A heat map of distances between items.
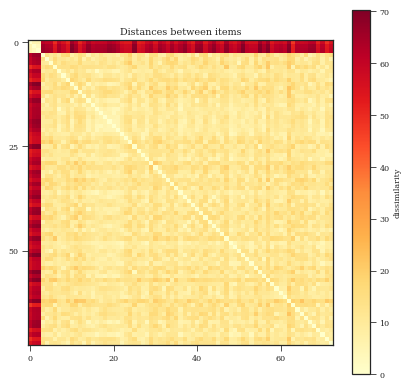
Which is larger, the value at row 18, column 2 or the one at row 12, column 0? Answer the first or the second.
the first
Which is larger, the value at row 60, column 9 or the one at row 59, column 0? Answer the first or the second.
the second
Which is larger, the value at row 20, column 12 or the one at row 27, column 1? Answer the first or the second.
the second
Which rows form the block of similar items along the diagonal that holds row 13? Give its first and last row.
3 to 72
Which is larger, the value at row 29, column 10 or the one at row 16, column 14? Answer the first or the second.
the first
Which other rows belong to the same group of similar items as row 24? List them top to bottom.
3, 4, 5, 6, 7, 8, 9, 10, 11, 12, 13, 14, 15, 16, 17, 18, 19, 20, 21, 22, 23, 25, 26, 27, 28, 29, 30, 31, 32, 33, 34, 35, 36, 37, 38, 39, 40, 41, 42, 43, 44, 45, 46, 47, 48, 49, 50, 51, 52, 53, 54, 55, 56, 57, 58, 59, 60, 61, 62, 63, 64, 65, 66, 67, 68, 69, 70, 71, 72
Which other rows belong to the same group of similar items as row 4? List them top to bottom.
3, 5, 6, 7, 8, 9, 10, 11, 12, 13, 14, 15, 16, 17, 18, 19, 20, 21, 22, 23, 24, 25, 26, 27, 28, 29, 30, 31, 32, 33, 34, 35, 36, 37, 38, 39, 40, 41, 42, 43, 44, 45, 46, 47, 48, 49, 50, 51, 52, 53, 54, 55, 56, 57, 58, 59, 60, 61, 62, 63, 64, 65, 66, 67, 68, 69, 70, 71, 72
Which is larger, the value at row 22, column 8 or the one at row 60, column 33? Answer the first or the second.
the second
